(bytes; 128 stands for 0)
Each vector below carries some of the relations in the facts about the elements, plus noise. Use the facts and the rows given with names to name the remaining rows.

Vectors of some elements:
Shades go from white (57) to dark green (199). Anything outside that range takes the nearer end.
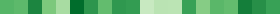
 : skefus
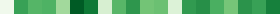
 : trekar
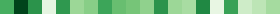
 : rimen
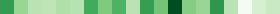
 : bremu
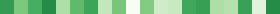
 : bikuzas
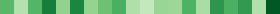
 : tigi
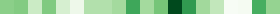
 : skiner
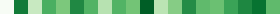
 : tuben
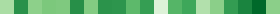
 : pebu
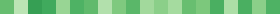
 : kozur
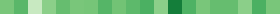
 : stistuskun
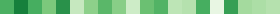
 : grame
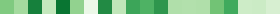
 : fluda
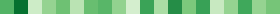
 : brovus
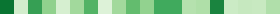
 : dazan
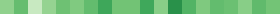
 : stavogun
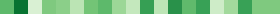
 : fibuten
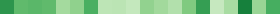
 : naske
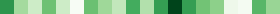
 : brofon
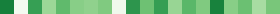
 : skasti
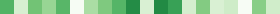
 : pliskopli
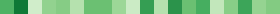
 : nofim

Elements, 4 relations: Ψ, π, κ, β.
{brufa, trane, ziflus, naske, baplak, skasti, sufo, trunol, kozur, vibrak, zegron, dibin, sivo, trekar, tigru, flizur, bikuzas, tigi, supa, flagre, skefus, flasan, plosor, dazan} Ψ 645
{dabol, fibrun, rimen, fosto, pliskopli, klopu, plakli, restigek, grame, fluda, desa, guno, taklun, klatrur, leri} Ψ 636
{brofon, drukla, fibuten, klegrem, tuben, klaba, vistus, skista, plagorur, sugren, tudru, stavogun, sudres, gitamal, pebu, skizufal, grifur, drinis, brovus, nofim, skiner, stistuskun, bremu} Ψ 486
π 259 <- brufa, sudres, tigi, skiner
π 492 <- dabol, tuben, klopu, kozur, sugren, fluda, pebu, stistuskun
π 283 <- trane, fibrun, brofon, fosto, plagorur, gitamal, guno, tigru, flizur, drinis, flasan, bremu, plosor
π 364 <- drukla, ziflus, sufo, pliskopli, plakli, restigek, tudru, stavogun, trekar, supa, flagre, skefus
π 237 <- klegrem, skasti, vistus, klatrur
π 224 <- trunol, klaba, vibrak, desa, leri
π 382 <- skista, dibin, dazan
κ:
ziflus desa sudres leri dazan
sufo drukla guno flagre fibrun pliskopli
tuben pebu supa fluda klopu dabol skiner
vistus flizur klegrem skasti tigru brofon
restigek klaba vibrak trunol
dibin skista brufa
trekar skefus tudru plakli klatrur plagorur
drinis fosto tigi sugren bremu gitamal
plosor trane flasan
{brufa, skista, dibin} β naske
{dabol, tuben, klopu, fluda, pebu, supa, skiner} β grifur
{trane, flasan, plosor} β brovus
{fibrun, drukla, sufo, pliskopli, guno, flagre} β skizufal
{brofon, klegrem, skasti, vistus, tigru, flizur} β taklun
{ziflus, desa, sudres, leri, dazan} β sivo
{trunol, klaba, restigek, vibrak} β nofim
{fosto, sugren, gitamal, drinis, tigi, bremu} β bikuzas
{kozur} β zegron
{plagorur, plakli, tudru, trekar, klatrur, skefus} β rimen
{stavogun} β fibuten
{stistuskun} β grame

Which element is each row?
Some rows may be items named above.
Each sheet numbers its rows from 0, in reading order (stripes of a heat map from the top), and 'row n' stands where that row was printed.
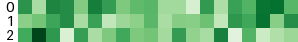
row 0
flizur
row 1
supa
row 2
rimen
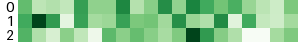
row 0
sugren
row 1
rimen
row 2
gitamal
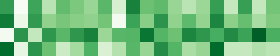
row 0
flagre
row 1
skasti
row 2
vistus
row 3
tigru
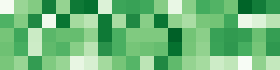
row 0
sufo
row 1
plakli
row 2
sudres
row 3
sudres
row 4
dabol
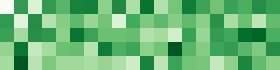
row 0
drinis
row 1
trunol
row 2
flizur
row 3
tudru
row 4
grifur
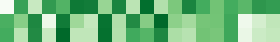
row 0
drinis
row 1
plakli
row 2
leri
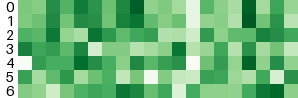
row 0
fosto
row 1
desa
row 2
skefus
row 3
taklun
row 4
restigek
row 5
bikuzas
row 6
drukla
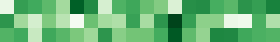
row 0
trekar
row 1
brofon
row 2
klegrem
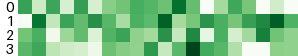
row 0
fibrun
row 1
tuben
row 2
skizufal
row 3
plagorur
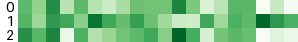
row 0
klopu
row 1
trane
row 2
klatrur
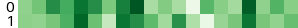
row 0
fosto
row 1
guno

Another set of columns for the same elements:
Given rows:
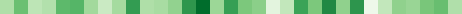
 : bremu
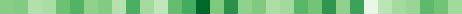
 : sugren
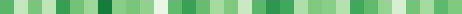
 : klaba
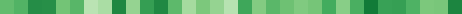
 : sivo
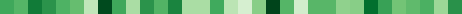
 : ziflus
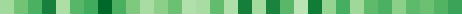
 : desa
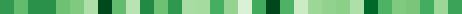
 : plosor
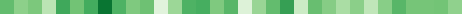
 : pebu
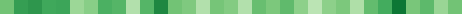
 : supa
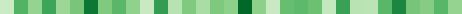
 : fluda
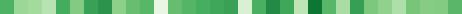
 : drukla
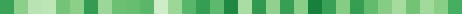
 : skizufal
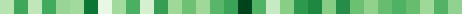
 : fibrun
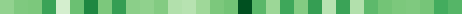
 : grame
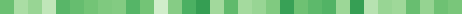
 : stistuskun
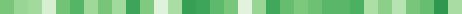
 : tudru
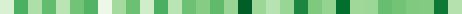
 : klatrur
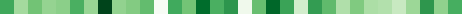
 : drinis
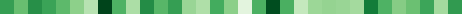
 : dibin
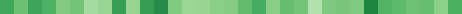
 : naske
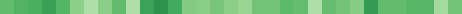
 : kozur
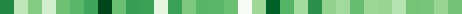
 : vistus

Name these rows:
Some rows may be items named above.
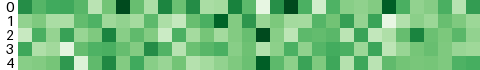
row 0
sufo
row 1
sugren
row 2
fluda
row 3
klegrem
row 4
grame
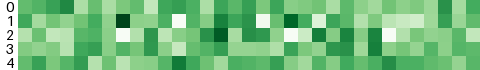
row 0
bikuzas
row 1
drinis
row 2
gitamal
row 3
sudres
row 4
flagre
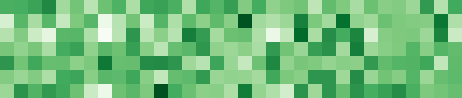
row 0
bikuzas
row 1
klatrur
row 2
plagorur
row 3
sudres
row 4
flizur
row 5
sudres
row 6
dazan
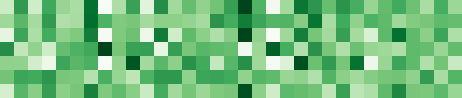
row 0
pliskopli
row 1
guno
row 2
dabol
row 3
vistus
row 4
brofon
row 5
tigi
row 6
fluda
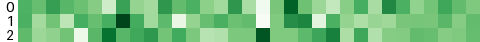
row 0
skefus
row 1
tuben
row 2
taklun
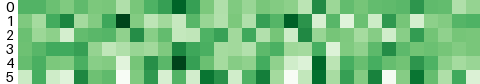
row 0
skasti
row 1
restigek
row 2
grifur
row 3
trunol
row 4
tigru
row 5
skiner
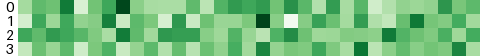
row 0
fosto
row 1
klopu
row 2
trane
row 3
plakli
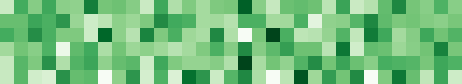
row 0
fluda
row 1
trunol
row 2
trekar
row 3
rimen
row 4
leri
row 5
skiner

